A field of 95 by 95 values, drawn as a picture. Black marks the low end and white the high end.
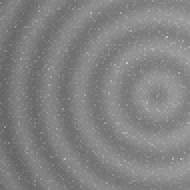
There is an overall slope up to the right. Rings spread out from the middle right. No row or column stands out. The values follow a bell shape.
